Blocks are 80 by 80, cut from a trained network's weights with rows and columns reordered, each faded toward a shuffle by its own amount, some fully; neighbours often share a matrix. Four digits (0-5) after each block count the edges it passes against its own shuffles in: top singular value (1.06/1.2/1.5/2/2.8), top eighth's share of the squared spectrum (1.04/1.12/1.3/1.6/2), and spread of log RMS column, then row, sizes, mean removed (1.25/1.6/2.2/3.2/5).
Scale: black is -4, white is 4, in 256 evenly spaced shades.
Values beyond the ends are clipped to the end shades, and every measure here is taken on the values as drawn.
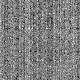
4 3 1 2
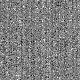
3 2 0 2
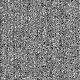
2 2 0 1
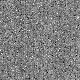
1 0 0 0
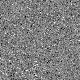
0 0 0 0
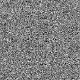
3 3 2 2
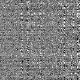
3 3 3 1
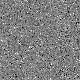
0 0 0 0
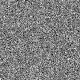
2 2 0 0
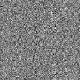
3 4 2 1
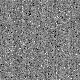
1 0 0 0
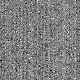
3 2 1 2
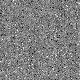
0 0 0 0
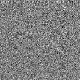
3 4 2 2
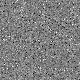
0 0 0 0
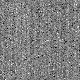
2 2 0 1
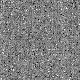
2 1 0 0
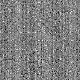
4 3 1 2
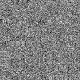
3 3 1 0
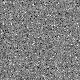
0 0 0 0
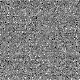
2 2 2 0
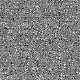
2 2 1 0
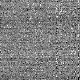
3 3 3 0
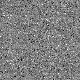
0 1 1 0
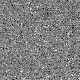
1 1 1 0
